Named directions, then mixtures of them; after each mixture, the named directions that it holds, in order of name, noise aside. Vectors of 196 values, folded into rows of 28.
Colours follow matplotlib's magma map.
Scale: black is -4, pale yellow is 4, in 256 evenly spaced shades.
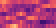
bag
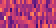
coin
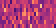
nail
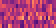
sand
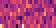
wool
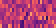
sand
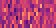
nail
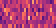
nail, sand, wool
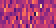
nail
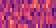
coin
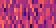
nail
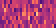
nail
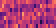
bag, coin, nail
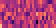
coin, sand, wool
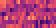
bag, coin, sand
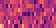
nail, wool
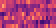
bag, coin, sand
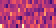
wool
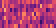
bag, coin, nail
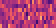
sand, wool
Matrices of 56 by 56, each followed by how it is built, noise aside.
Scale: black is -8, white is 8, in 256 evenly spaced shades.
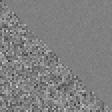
lower triangular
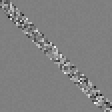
banded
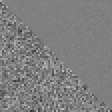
lower triangular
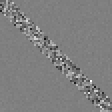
banded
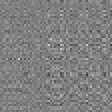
low rank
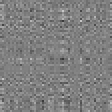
low rank
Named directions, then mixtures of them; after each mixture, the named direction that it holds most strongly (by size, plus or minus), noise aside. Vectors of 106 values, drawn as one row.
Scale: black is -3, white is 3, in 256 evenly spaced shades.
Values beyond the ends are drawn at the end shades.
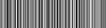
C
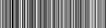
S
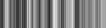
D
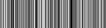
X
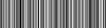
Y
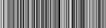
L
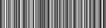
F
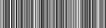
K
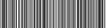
C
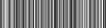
F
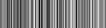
C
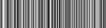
C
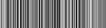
C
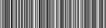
K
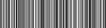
K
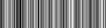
Y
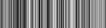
D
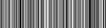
Y
